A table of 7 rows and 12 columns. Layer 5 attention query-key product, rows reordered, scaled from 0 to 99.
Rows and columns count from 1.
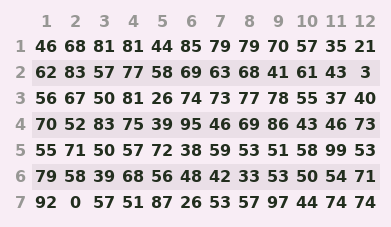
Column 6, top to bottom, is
85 69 74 95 38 48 26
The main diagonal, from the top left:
46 83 50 75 72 48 53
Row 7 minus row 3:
36 -67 7 -30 61 -48 -20 -20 19 -11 37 34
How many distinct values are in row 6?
12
